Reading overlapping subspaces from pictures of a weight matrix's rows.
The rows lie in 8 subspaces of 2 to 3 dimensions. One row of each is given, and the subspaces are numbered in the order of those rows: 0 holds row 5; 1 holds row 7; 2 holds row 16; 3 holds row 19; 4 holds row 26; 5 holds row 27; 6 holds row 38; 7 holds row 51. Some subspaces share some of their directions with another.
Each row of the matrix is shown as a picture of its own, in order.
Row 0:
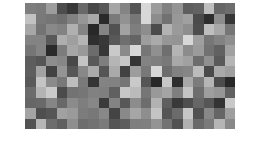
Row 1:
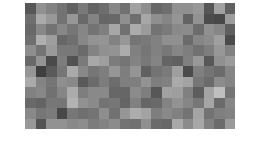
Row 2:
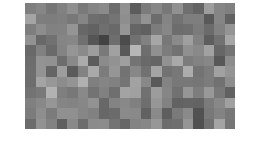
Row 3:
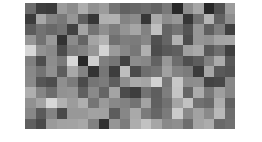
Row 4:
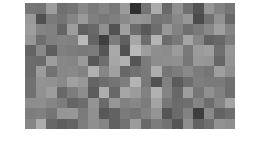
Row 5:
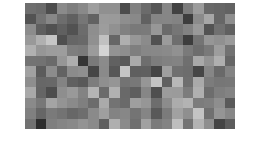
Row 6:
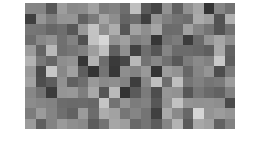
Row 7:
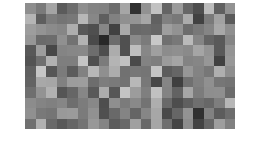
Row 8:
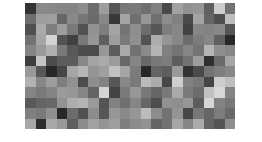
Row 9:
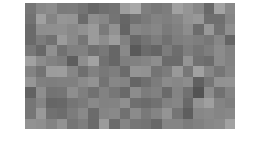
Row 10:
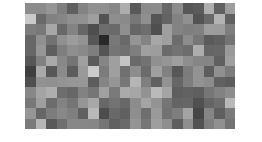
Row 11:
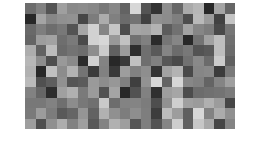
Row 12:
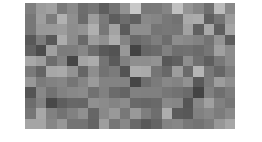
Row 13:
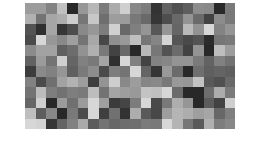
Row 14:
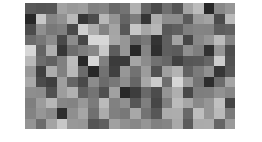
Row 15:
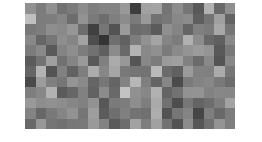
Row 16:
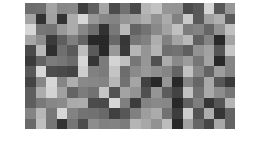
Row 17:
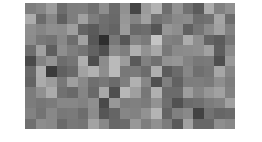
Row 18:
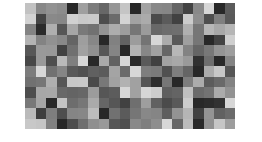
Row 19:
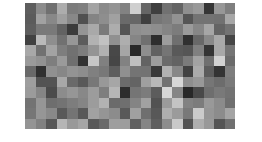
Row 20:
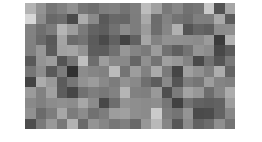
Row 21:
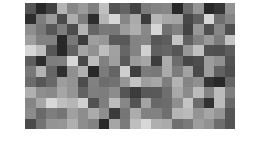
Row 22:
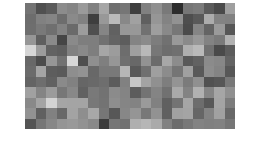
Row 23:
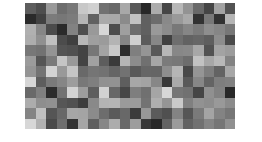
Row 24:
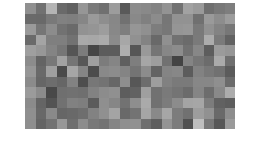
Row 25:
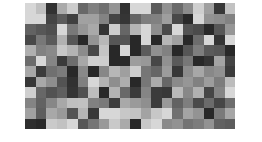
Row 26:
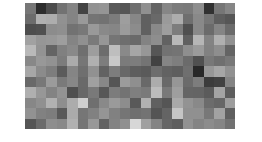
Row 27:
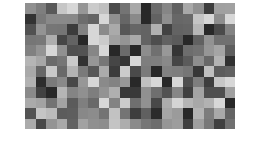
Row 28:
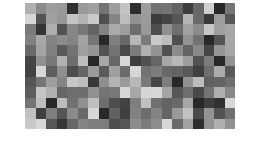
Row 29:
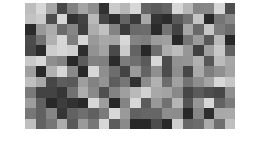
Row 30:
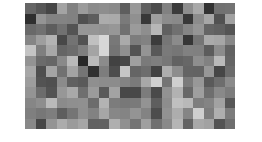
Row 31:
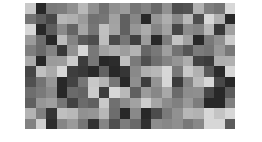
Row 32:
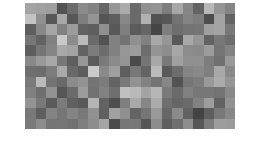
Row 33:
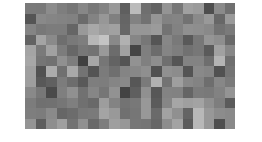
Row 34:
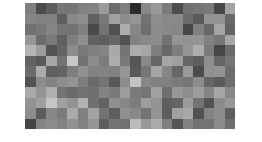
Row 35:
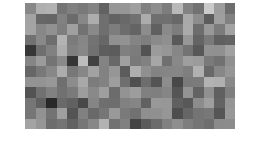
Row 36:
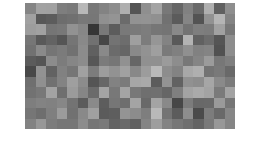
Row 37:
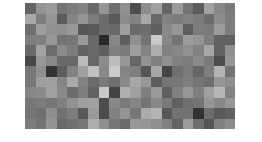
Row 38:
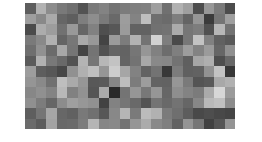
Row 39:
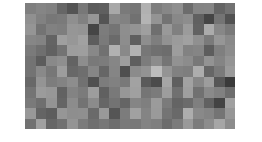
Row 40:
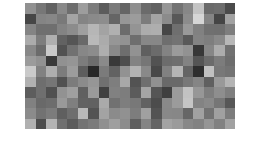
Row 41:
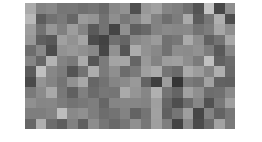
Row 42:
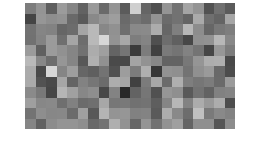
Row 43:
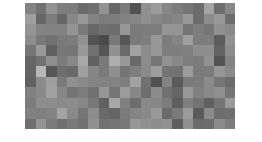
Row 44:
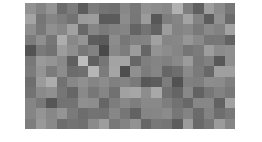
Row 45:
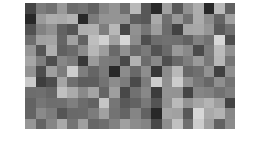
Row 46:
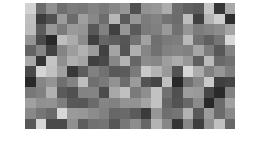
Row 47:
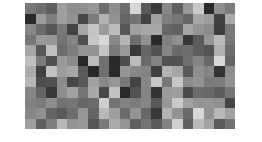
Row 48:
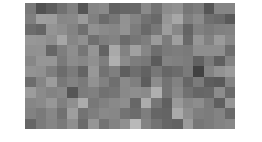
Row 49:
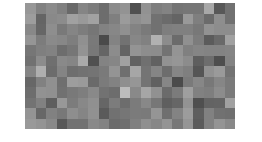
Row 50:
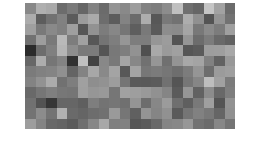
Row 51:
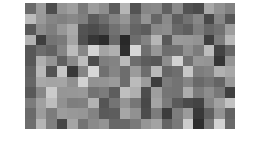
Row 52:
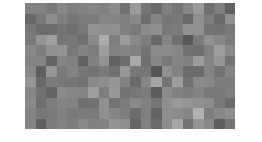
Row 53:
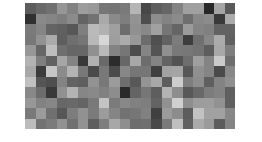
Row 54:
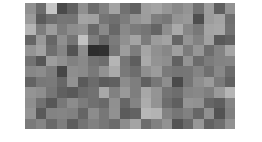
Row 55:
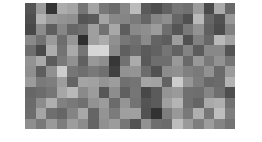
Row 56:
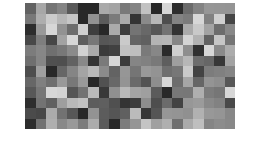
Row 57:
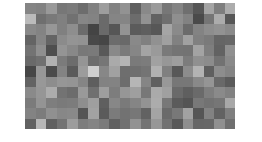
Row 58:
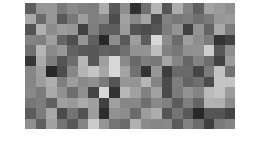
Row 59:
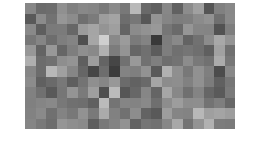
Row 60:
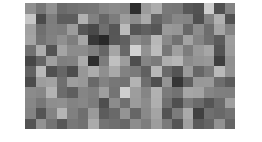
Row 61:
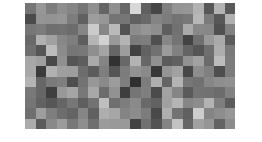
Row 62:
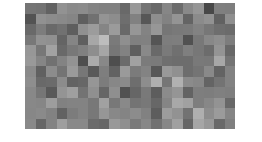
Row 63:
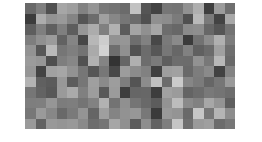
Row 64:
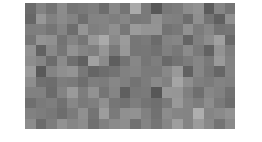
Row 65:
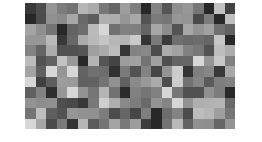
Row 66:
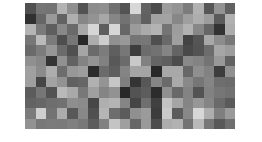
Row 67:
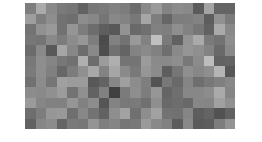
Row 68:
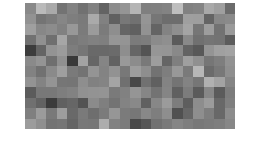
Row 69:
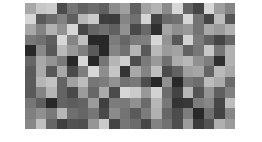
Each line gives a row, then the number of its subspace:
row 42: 6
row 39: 5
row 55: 7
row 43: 2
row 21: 2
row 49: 3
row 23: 1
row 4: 1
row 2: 7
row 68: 4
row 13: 3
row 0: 5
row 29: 2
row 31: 6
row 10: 3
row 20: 1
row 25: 1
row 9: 0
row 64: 5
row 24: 7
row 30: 0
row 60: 0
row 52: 0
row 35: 4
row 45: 1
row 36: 4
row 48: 4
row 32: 2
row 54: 7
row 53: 1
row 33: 7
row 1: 5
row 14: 0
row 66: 2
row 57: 3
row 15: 2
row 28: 3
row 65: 1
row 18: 3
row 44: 4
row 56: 1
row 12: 0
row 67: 6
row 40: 3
